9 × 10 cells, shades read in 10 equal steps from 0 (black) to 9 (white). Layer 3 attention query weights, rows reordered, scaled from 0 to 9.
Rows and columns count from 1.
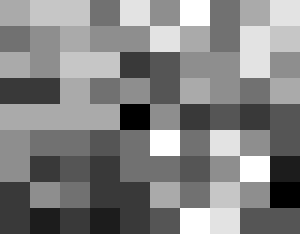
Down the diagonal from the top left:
6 5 7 4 0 9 3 7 3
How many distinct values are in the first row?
6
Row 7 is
5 2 3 2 4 4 3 5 9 1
